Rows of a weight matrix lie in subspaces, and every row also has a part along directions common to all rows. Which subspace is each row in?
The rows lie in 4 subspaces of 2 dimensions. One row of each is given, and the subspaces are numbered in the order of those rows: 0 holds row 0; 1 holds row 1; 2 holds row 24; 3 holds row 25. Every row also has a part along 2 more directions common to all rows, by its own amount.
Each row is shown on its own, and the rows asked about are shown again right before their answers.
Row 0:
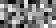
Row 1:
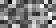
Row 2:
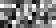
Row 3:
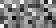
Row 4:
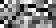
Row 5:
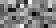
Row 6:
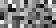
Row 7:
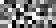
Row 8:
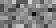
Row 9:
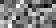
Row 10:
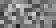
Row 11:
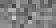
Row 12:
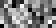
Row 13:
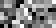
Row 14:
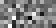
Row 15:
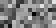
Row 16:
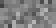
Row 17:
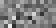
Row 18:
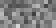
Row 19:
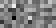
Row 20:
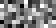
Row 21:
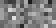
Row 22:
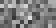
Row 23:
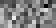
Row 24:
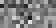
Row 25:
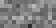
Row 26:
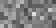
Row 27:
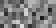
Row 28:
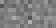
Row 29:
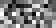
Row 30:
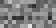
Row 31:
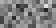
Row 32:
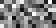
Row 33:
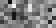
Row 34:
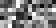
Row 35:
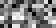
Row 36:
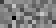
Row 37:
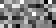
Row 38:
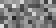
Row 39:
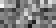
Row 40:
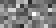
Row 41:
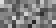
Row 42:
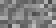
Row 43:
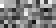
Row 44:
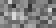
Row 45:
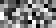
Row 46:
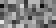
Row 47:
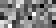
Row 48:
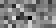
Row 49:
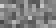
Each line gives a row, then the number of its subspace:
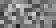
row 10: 2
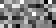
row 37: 2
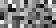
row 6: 0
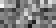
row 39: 3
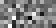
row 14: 3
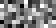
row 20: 0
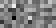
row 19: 1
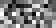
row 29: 2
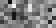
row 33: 1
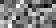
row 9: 2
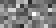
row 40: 0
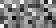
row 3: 1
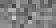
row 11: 0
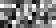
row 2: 0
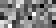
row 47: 0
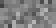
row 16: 3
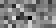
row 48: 3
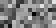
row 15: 2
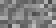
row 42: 1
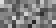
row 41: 3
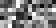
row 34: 1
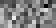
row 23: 2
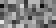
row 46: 0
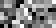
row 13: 1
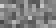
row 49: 0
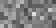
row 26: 1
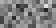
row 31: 2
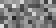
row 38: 1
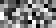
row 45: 2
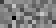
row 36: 3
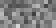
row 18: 2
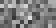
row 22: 2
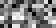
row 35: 1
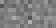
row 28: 2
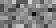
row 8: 0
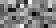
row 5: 0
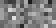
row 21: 0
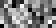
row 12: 1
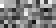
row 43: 3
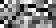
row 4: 0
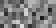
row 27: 1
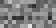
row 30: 3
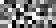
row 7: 3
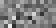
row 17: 3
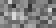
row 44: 1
